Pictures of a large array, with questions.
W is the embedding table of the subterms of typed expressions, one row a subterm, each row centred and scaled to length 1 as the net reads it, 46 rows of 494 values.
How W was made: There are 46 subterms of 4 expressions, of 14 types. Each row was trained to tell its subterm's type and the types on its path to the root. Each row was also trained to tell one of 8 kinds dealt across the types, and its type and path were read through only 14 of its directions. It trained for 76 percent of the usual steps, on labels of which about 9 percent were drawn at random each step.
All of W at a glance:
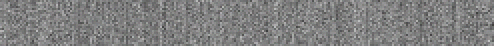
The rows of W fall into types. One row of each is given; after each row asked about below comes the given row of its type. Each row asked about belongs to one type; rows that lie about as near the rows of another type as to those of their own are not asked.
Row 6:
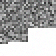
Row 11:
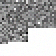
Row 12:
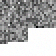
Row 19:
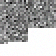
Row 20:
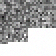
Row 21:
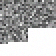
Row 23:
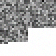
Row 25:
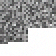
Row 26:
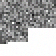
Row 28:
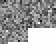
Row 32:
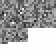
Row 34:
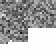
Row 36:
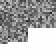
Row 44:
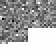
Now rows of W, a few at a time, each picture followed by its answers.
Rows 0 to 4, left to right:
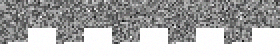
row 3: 36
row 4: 23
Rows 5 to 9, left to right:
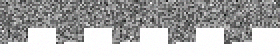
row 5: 36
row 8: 36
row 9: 23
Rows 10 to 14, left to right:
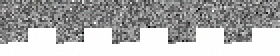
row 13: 28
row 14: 20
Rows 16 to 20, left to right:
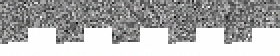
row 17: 28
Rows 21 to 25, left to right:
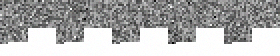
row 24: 25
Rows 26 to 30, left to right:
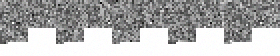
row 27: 23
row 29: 6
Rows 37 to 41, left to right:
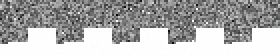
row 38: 19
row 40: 19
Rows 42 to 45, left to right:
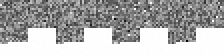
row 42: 20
